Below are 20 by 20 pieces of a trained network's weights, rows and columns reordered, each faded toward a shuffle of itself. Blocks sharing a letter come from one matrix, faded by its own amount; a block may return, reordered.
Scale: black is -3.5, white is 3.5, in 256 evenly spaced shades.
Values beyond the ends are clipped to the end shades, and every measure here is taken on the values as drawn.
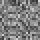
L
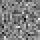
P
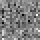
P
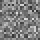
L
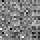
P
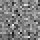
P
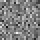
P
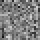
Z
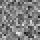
Z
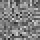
L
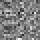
L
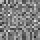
L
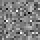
P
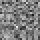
Z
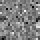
P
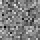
P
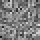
Z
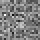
Z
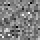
P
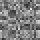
L
